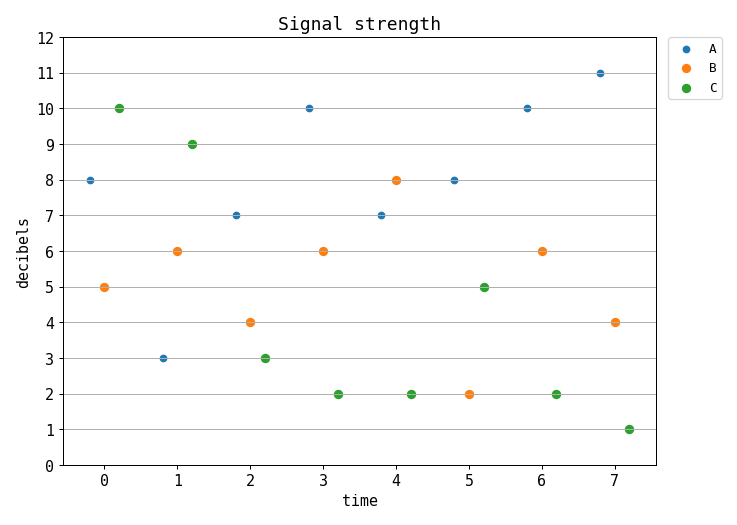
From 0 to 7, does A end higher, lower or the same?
higher
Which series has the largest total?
A
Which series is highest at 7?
A
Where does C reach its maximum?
0
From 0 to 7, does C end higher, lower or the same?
lower
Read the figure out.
Title: Signal strength
x-axis: time, ticks 0 1 2 3 4 5 6 7
y-axis: decibels, ticks 0 1 2 3 4 5 6 7 8 9 10 11 12
Legend: A, B, C
Values:
A: 8 3 7 10 7 8 10 11
B: 5 6 4 6 8 2 6 4
C: 10 9 3 2 2 5 2 1
